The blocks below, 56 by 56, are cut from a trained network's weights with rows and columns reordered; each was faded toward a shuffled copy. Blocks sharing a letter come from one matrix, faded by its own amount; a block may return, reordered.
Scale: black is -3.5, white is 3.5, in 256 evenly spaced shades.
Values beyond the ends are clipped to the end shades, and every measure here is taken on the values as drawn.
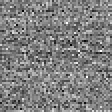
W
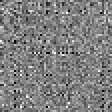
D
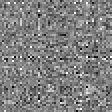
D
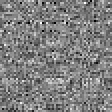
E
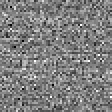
W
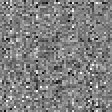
D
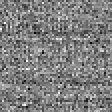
W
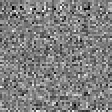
E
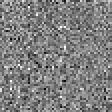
E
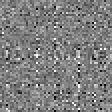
D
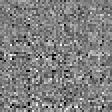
D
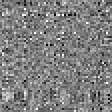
D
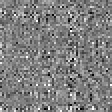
D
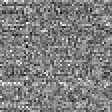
W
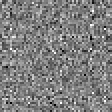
E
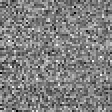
W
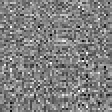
E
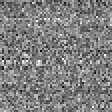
W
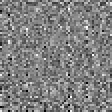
E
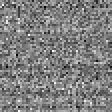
W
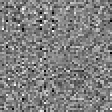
E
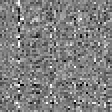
D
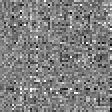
D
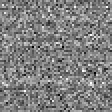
W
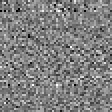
E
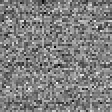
W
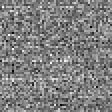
W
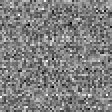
W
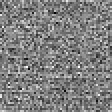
W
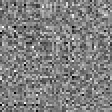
E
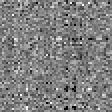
D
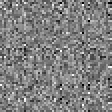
E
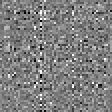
D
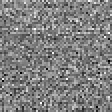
W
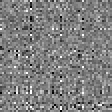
D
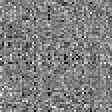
D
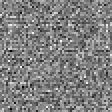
W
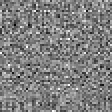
E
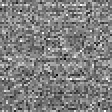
W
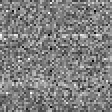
W
